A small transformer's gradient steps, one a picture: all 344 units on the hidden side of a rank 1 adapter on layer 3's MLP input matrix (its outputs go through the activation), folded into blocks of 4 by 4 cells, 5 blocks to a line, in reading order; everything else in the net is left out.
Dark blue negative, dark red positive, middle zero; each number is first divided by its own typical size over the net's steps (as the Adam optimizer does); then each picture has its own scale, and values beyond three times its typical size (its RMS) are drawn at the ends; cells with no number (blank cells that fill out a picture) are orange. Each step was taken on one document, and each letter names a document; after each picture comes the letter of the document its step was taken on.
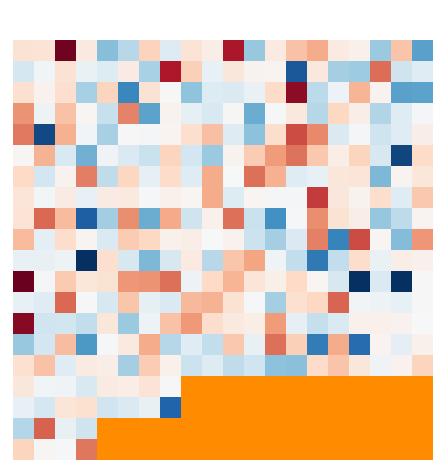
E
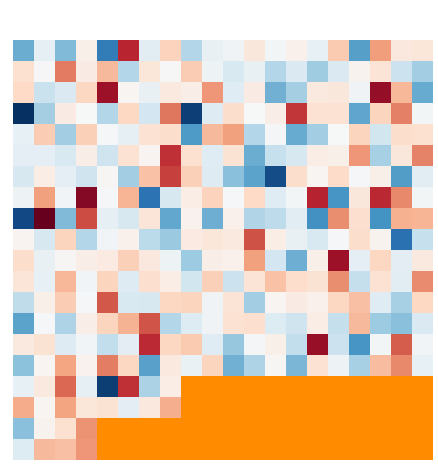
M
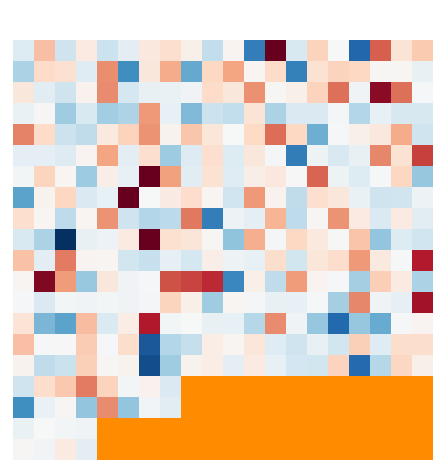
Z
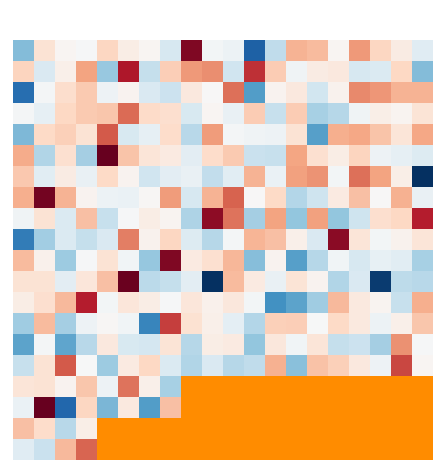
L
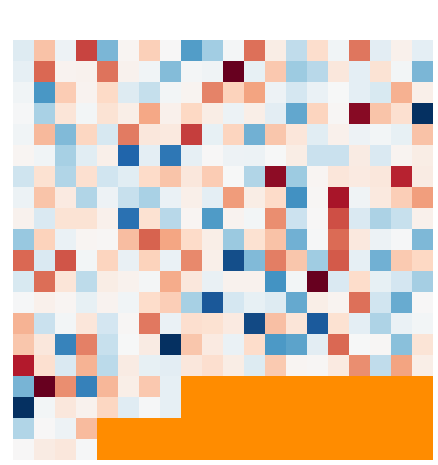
Z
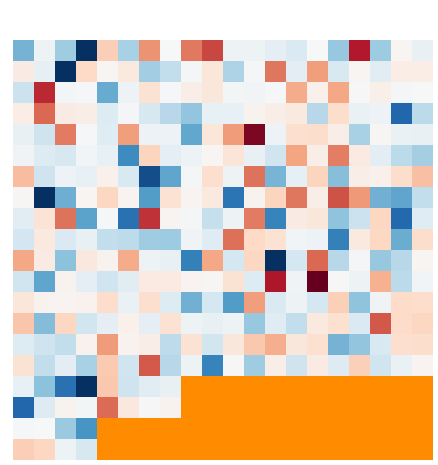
Z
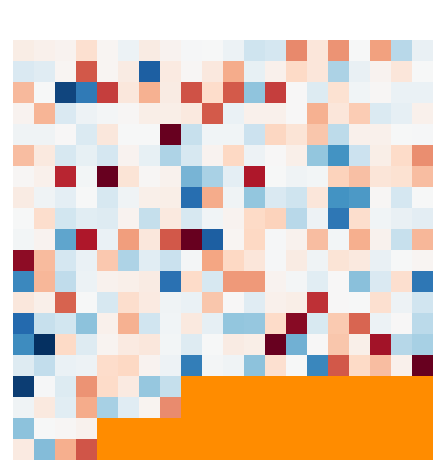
L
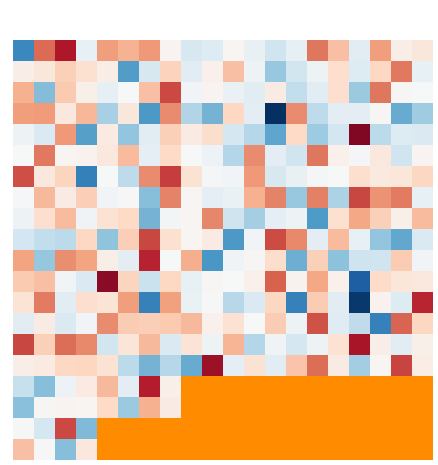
M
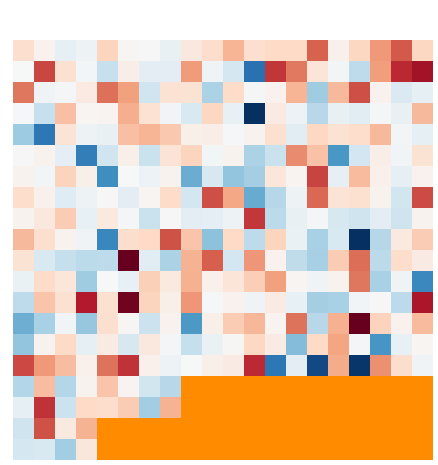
L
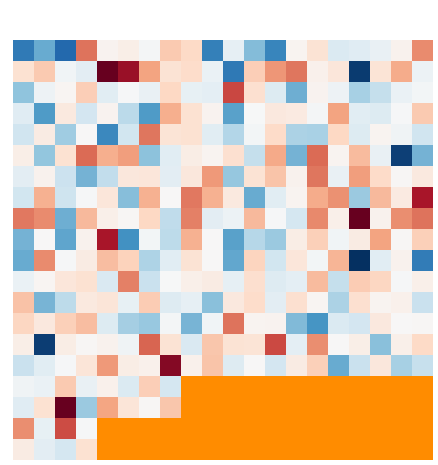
E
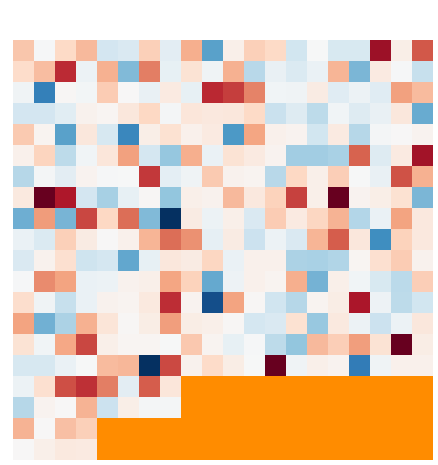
Z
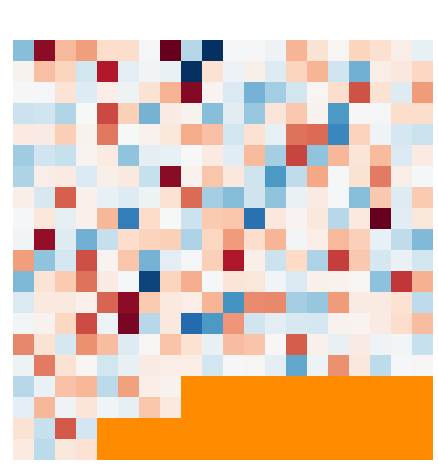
E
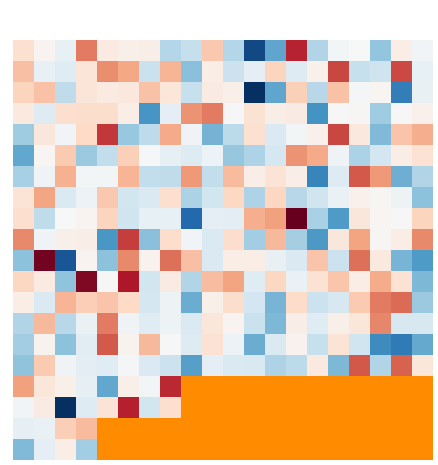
L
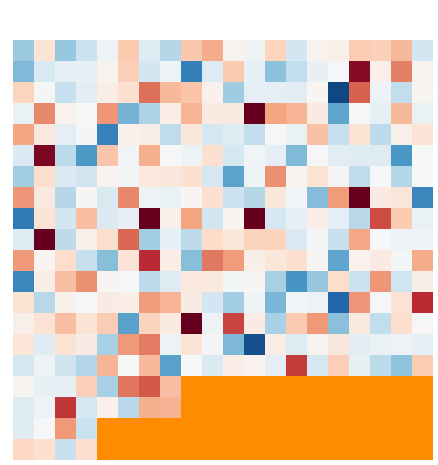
E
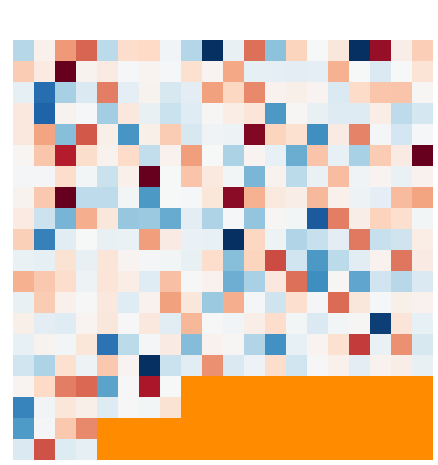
M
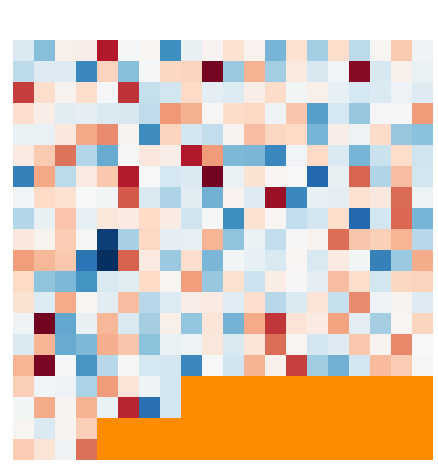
L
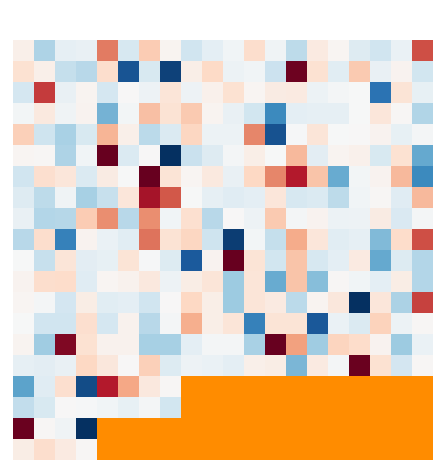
Z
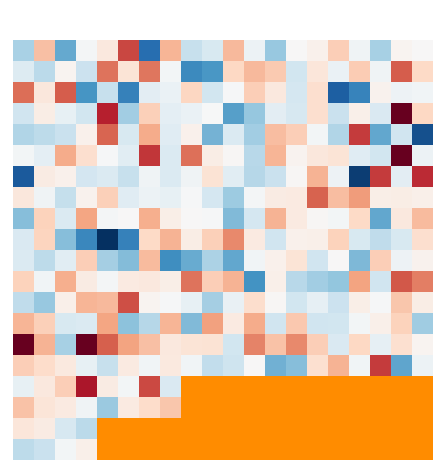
E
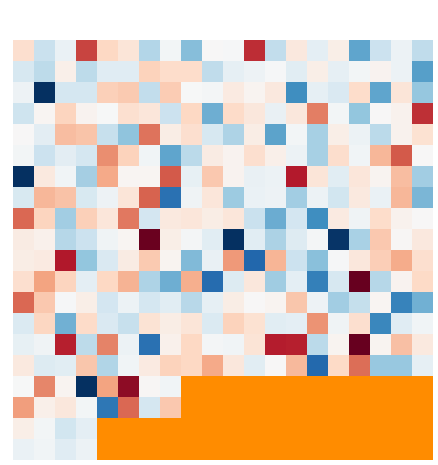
Z
